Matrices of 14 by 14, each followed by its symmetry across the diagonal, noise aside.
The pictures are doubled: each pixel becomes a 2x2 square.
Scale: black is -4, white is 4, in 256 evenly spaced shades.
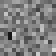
neither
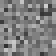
antisymmetric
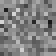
neither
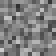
antisymmetric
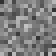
symmetric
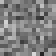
neither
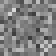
symmetric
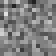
antisymmetric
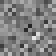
symmetric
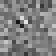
antisymmetric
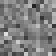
antisymmetric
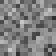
symmetric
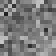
symmetric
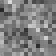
antisymmetric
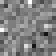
symmetric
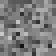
neither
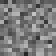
neither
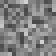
symmetric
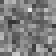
neither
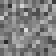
neither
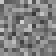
symmetric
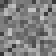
symmetric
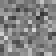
neither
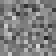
antisymmetric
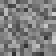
antisymmetric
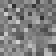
antisymmetric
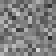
antisymmetric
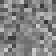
neither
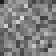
symmetric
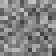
neither
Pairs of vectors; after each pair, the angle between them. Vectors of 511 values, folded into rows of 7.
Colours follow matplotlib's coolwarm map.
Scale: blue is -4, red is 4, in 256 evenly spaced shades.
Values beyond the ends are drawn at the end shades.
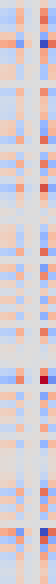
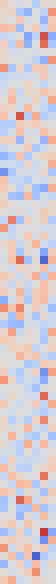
partly opposed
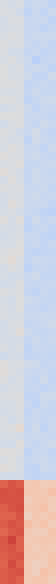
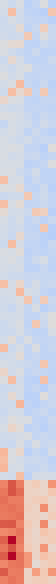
nearly parallel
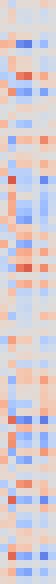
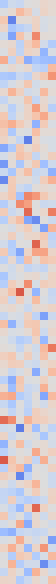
orthogonal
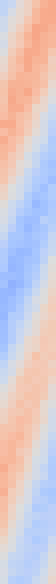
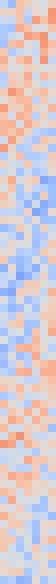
partly aligned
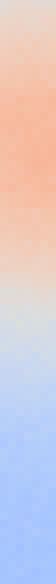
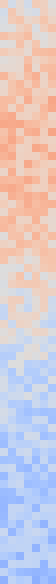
nearly parallel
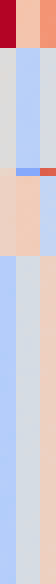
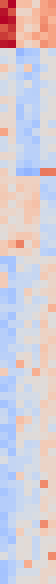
nearly parallel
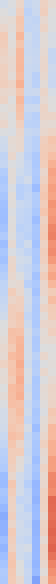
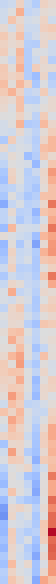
nearly parallel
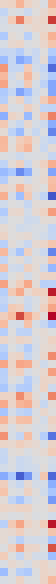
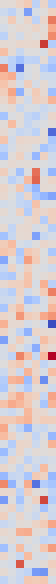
partly aligned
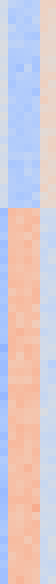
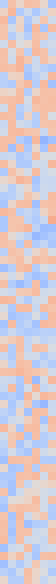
orthogonal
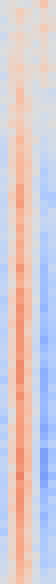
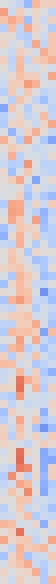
partly aligned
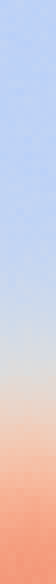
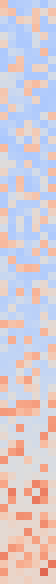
partly aligned
